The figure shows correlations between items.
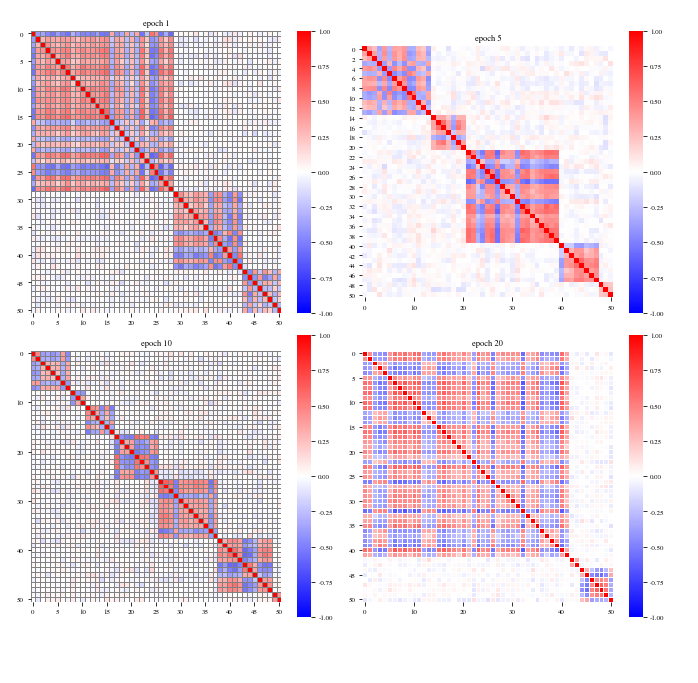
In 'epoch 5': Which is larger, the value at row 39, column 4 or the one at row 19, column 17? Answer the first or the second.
the second
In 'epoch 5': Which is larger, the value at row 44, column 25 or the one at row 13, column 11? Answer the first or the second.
the first
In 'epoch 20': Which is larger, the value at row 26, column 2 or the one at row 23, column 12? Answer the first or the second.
the first
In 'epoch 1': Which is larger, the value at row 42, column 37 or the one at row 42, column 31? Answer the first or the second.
the second
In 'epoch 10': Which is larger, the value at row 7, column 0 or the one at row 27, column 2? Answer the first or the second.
the second
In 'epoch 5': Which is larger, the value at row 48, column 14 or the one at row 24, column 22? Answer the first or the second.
the first
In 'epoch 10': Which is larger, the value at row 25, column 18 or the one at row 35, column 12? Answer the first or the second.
the first
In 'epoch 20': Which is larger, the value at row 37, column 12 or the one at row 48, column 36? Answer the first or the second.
the first
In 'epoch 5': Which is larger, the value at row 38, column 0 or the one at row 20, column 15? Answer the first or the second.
the second
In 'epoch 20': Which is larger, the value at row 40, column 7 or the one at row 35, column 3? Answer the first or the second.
the first
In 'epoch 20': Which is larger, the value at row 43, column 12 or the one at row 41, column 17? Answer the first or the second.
the second
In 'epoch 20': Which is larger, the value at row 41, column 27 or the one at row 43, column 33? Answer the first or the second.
the first
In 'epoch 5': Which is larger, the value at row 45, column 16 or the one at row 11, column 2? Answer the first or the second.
the second
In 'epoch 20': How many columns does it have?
51
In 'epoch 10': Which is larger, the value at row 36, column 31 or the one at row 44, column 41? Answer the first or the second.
the first
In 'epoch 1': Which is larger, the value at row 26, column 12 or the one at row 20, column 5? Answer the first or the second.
the first
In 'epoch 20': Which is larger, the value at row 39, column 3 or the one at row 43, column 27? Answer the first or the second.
the first
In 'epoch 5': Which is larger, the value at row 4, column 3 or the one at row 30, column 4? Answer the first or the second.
the second
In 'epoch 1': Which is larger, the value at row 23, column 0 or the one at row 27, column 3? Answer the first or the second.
the second
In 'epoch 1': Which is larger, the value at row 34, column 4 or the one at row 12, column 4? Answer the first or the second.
the second
